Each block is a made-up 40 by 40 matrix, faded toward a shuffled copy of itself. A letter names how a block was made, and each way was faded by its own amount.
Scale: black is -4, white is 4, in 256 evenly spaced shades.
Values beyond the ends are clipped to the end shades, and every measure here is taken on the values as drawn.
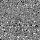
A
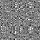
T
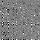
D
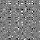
D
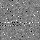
A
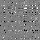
D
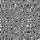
T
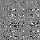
D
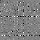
D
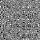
T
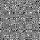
T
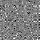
T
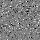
A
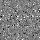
A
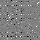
D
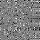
T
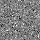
A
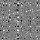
D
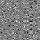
T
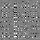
D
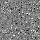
A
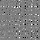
D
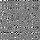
D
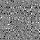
T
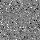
A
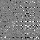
D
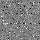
A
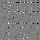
D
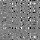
D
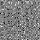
T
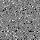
A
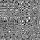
T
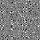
T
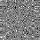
T
